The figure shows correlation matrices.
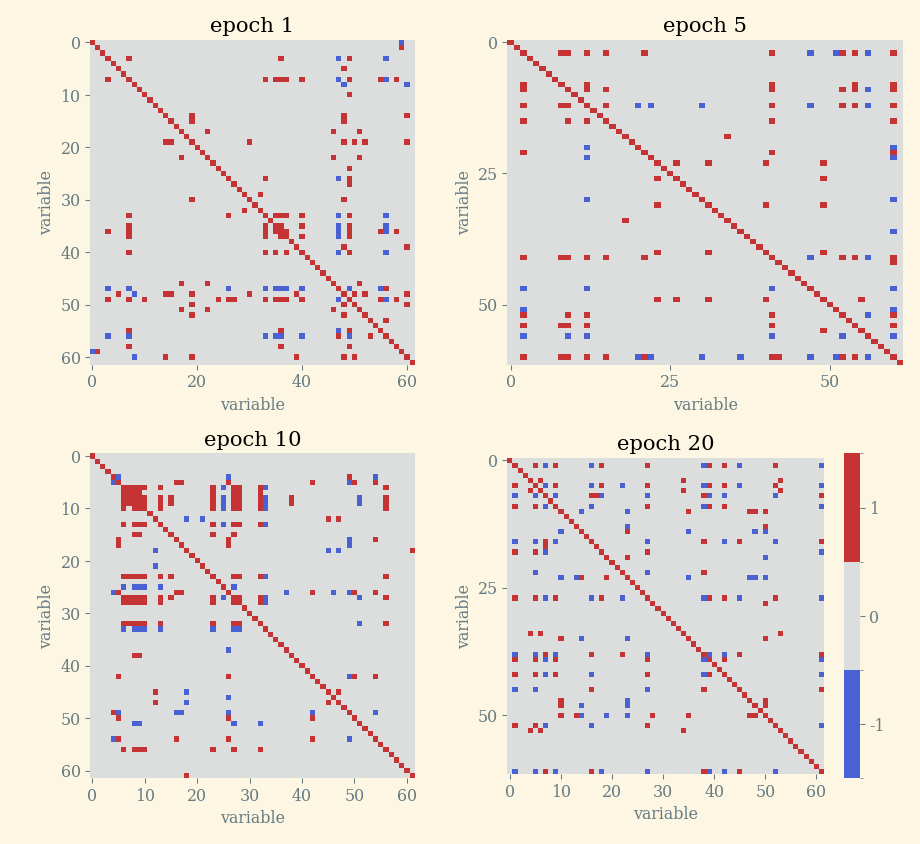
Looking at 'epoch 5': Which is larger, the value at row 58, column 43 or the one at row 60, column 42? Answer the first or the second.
the second
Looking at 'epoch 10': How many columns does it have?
62
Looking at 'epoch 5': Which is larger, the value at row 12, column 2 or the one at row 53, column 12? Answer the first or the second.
the first
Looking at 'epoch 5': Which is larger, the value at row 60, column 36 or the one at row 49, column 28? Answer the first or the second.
the second
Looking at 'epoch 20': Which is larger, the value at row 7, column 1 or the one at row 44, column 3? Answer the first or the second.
the second
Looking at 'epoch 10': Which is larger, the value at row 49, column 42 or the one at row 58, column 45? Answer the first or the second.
the second
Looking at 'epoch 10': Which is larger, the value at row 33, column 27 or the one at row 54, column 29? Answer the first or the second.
the second
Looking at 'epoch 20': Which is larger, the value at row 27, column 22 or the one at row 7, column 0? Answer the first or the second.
the second
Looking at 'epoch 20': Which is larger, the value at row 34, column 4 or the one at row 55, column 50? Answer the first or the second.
the first
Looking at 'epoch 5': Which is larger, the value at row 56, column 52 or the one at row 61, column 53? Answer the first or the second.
the second
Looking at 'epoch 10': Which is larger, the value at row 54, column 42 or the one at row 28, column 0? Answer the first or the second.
the first
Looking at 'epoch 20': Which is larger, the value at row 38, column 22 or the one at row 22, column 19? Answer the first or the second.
the first
